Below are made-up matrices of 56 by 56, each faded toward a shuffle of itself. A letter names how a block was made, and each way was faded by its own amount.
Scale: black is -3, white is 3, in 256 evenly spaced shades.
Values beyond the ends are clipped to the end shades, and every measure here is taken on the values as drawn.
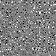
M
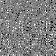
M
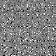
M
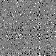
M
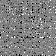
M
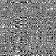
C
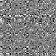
C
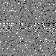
M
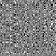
C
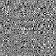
C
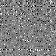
M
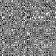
C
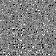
M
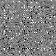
M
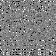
M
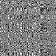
C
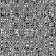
C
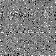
M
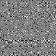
M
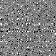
M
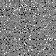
M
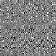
C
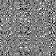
C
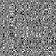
C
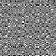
C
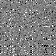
M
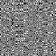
C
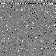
M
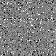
M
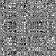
C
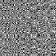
C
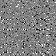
M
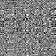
C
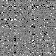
M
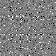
M
